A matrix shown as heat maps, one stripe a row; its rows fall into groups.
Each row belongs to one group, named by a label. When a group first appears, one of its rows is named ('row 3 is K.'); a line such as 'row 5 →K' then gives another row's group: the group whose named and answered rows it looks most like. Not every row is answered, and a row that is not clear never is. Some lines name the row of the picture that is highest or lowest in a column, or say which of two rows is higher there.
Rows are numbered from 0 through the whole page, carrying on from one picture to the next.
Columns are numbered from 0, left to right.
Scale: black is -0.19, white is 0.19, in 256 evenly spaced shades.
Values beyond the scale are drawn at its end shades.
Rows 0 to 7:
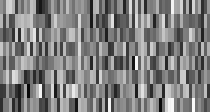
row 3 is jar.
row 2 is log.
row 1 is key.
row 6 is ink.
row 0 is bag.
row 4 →key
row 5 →jar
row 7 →bag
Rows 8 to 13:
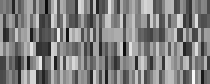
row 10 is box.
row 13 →bag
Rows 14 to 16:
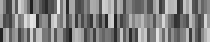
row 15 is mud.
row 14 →box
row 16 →ink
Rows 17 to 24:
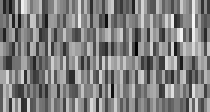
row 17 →key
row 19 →bag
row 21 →box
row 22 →jar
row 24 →jar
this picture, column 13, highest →17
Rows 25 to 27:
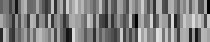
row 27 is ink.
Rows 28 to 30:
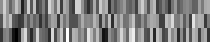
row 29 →bag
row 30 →ink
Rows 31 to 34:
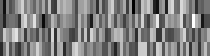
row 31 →key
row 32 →bag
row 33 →jar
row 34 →ink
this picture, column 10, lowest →33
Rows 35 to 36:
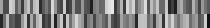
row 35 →mud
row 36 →ink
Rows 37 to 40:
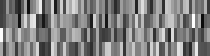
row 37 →ink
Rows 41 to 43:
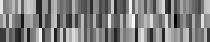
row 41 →mud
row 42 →mud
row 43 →ink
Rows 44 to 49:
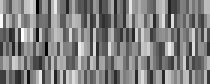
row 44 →mud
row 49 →ink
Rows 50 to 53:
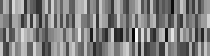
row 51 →jar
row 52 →key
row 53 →box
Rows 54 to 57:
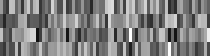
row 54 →mud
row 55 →box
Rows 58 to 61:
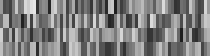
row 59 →jar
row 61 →log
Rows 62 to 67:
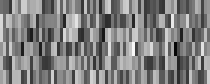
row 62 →box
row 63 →log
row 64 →box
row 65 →mud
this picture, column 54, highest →63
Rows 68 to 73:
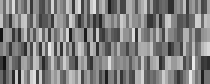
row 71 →jar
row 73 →log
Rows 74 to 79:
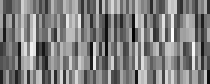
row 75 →log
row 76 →log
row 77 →bag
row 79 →ink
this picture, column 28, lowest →79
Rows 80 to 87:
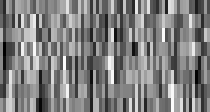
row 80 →key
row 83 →log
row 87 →bag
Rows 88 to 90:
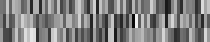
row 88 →jar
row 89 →key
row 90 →mud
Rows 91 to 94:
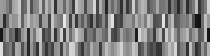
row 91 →jar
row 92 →mud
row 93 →ink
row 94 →box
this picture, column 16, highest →91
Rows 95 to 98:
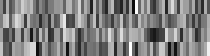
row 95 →key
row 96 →jar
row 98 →mud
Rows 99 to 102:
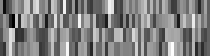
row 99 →mud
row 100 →key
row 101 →bag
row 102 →bag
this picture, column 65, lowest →102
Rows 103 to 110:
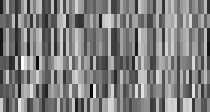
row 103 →ink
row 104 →box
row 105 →ink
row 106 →ink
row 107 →key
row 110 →box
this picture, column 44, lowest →107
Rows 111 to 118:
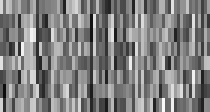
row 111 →log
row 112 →key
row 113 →mud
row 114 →key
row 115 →mud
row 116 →bag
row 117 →bag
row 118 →log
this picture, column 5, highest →114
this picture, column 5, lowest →117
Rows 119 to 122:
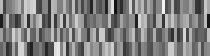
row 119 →mud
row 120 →ink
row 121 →jar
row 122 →box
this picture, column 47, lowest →122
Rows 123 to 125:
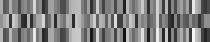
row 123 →log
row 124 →jar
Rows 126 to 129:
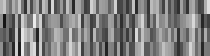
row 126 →jar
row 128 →key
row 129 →log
